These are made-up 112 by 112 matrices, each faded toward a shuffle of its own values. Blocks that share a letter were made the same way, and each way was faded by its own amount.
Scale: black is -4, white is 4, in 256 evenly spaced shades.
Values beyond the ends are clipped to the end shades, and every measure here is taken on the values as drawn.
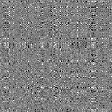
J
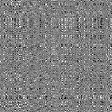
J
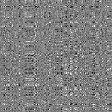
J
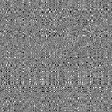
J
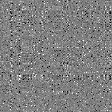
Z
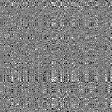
J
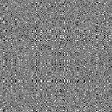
J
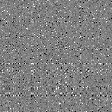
Z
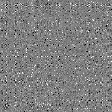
Z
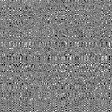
J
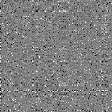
Z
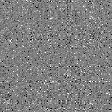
Z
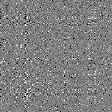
Z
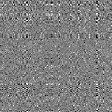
J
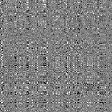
J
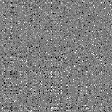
Z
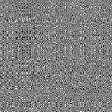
J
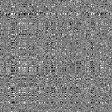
J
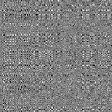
J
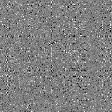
Z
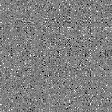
Z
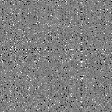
Z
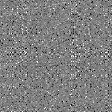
Z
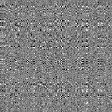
J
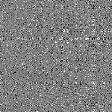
Z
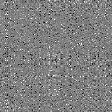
Z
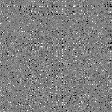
Z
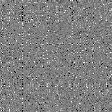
Z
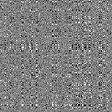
J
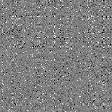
Z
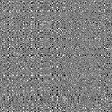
J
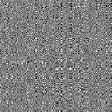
J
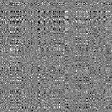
J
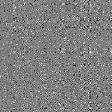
Z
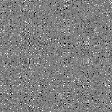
Z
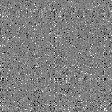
Z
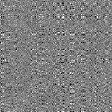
J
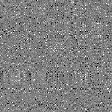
Z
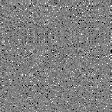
Z
